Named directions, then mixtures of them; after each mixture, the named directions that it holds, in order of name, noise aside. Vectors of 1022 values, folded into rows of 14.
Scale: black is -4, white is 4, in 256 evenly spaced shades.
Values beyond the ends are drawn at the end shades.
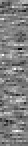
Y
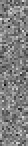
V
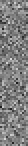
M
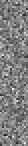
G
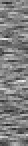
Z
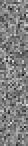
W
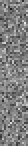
V, W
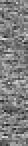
G, Z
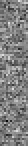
G, W, Y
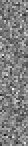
G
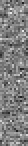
V, Y, Z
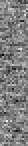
G, W, Y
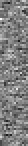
V, Y, Z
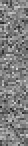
M, V, Z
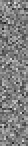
M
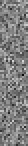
W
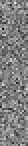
M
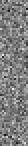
G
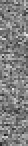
G, Z
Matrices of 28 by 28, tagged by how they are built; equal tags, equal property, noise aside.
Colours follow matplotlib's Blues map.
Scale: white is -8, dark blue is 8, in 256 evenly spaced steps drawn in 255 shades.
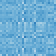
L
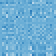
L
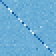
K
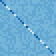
K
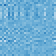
L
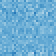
L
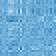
L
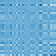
L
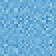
L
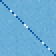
K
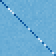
K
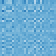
L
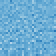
L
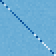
K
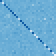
K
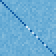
K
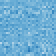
L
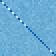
K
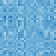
L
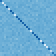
K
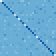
K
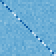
K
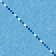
K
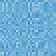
L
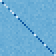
K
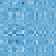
L
